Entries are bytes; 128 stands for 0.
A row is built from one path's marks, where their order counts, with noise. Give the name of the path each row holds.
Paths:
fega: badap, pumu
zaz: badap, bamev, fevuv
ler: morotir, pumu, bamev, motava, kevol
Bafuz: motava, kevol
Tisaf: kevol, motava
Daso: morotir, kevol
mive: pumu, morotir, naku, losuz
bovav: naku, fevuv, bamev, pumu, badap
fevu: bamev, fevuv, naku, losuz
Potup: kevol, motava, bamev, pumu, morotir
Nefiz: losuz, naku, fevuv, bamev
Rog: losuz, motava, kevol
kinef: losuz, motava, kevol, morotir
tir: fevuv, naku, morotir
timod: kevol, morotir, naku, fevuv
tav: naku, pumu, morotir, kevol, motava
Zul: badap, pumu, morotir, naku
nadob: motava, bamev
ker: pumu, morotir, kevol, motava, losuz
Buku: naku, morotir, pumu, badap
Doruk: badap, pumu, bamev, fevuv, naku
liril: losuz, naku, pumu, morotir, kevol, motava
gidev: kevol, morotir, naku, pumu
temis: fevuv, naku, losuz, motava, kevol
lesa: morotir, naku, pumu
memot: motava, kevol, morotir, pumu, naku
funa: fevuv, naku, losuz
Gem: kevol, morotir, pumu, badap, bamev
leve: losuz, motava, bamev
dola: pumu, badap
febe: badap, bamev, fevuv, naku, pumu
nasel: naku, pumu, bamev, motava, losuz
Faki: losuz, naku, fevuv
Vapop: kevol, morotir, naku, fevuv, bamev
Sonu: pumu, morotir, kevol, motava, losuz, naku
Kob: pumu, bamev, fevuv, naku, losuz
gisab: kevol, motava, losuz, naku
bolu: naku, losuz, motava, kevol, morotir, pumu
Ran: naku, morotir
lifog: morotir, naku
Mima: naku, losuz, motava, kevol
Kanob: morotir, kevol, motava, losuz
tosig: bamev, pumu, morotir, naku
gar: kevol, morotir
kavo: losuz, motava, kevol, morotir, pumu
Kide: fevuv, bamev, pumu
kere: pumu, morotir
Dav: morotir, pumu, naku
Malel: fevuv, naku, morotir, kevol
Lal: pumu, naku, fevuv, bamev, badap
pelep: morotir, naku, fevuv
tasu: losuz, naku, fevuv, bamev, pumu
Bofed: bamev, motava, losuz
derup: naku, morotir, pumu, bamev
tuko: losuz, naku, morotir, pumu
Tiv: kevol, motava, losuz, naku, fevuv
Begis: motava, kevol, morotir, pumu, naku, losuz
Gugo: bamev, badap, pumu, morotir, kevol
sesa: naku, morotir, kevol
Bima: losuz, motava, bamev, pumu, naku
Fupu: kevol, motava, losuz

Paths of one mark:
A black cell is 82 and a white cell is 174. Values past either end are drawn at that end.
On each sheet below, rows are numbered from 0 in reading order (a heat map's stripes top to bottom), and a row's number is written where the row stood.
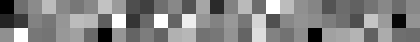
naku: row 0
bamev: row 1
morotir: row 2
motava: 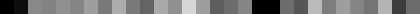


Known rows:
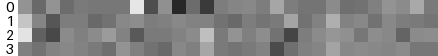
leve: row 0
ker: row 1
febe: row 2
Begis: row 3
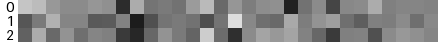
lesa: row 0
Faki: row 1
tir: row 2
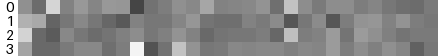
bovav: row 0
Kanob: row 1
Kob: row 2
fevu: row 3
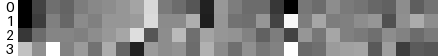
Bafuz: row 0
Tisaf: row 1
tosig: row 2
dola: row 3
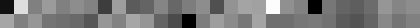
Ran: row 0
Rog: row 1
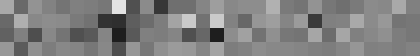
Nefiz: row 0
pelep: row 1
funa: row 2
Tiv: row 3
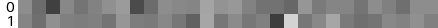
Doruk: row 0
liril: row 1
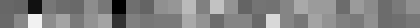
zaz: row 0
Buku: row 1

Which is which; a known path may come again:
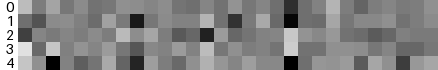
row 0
kavo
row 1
Kide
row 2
sesa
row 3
Lal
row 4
fega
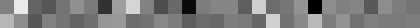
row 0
Daso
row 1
mive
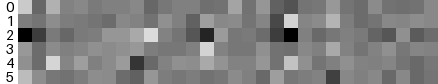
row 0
tasu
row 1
liril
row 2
Bafuz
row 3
bolu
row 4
bovav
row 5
ler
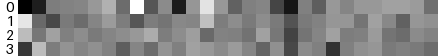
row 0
nadob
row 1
febe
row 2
gidev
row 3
Dav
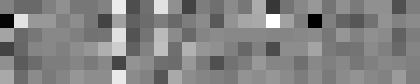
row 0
Bofed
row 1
Ran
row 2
fevu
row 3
tosig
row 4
temis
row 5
Vapop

